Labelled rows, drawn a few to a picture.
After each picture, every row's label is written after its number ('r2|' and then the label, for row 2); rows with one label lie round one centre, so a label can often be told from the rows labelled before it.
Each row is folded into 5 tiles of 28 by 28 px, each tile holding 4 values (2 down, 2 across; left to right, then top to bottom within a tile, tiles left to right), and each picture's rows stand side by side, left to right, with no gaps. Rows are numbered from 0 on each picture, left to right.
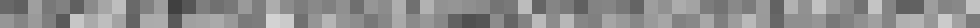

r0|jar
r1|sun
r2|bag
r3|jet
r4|bag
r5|bag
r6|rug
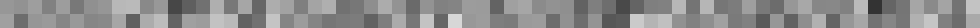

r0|bag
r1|sun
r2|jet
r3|bag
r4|jar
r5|jet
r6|sun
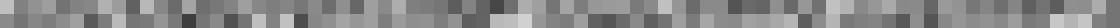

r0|jet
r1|jet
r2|bag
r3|jar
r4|jet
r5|sun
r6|jet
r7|jar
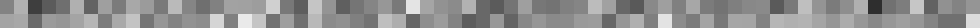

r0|sun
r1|rug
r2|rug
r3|jet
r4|rug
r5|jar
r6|sun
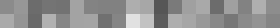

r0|sun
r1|bag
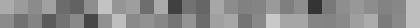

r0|jet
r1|sun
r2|sun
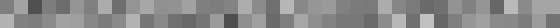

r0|sun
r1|jet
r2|jet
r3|bag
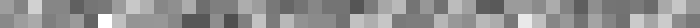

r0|rug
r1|jet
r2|jar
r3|rug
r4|jar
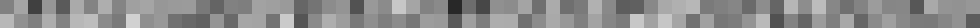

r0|sun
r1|jet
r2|bag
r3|sun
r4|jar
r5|bag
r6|bag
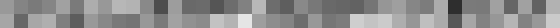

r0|bag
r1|jar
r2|jar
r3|sun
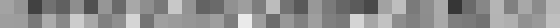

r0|sun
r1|rug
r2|jar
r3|sun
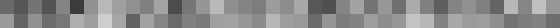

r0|jar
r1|sun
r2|sun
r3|bag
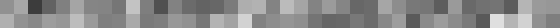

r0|sun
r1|jar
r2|jet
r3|jar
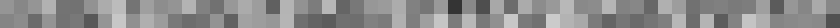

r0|jet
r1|jet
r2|jet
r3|sun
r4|jet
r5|bag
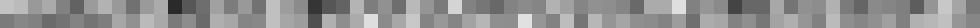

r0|jet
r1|sun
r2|sun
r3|rug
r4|bag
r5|sun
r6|jar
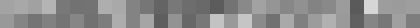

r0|jet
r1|jar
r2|bag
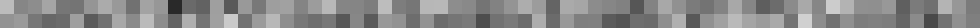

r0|jet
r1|sun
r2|jet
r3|jet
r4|jet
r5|rug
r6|jet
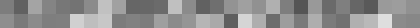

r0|jar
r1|rug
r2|jar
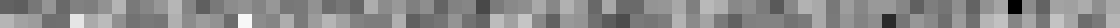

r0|jar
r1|rug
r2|bag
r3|jar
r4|jet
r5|jet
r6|jet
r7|sun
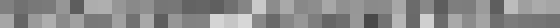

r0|bag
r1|jar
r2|jet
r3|bag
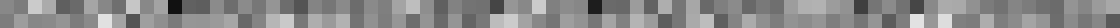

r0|rug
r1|sun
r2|bag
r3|jar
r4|sun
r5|bag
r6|jar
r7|bag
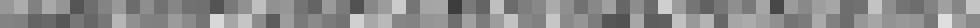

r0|jet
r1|jar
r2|jar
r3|sun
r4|jet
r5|bag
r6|rug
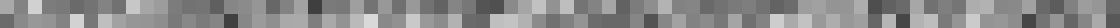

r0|rug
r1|jet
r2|sun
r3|jar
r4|jet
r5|jar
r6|sun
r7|jet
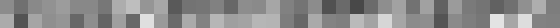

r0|bag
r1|sun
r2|jar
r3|jar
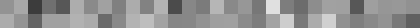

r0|sun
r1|sun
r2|bag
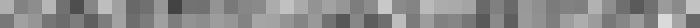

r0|jet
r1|sun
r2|jet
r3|jet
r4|rug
